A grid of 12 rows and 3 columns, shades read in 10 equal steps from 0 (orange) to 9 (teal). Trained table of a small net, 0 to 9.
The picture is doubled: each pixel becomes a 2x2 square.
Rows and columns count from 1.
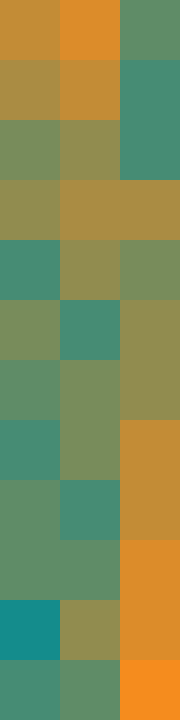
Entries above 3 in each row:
1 1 3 1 3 3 3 2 2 2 2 2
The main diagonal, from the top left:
2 2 7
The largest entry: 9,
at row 11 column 1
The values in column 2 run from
1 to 7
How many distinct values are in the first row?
3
